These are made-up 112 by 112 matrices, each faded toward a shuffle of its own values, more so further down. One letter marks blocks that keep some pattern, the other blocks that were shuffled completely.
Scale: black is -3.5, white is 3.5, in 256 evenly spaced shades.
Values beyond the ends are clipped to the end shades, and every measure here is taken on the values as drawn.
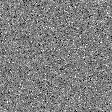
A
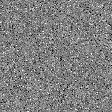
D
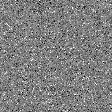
D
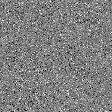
D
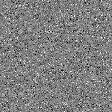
D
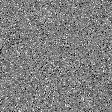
A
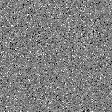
D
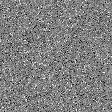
A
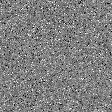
A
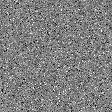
A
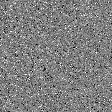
A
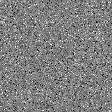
D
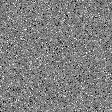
A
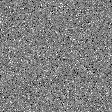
A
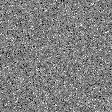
A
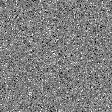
D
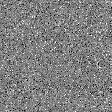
D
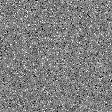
D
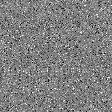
D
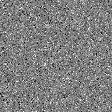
D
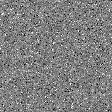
D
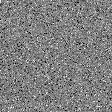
A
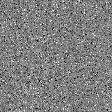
D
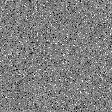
D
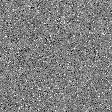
A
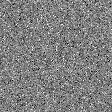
A
